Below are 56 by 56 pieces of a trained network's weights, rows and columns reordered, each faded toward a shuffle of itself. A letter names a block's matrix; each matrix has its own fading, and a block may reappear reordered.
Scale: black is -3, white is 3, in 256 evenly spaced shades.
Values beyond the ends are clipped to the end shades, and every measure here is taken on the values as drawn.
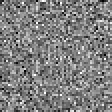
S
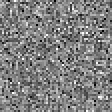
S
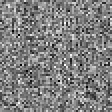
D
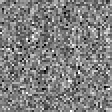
S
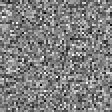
D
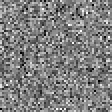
D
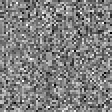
D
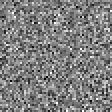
D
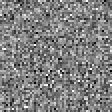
S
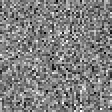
S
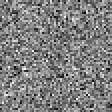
D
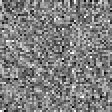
D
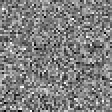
D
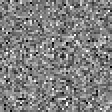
S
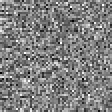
D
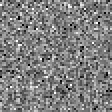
S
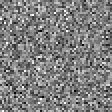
D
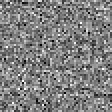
S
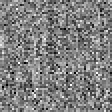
D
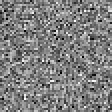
D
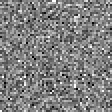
S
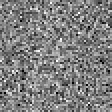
D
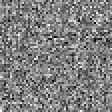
D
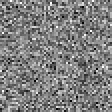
D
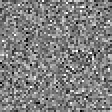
S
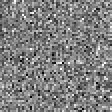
S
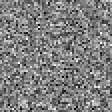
D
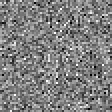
S
